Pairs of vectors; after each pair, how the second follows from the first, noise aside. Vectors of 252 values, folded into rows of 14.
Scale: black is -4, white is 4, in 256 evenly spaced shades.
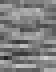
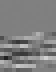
partly zeroed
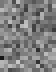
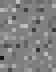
partly zeroed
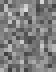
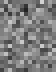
sign-scrambled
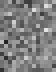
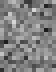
sign-scrambled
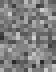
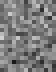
sign-scrambled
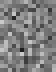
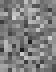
sign-scrambled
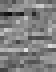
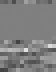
partly zeroed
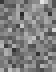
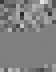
partly zeroed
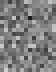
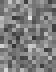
sign-scrambled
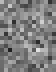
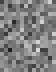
sign-scrambled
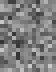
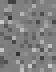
partly zeroed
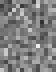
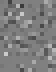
partly zeroed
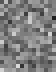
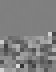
partly zeroed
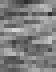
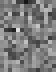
sign-scrambled
